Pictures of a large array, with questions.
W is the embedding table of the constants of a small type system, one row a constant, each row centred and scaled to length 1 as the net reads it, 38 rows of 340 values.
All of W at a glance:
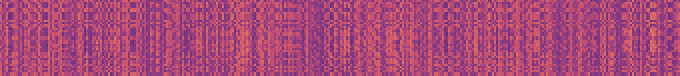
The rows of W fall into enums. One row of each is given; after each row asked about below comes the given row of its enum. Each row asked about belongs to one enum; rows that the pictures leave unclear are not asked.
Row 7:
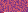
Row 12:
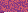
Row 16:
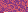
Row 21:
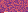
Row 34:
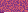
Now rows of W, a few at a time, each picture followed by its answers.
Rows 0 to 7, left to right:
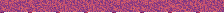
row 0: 12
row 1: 21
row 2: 7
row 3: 7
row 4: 12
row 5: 12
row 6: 16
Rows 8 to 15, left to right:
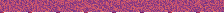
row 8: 7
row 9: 7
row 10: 12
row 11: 16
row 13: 34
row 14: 7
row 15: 21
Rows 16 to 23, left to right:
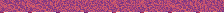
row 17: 16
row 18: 34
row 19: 34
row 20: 21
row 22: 16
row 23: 7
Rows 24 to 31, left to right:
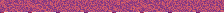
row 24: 21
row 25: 16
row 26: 34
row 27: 34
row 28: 12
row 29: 16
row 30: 34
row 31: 34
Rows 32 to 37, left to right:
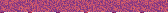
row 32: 12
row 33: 7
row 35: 7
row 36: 12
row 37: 12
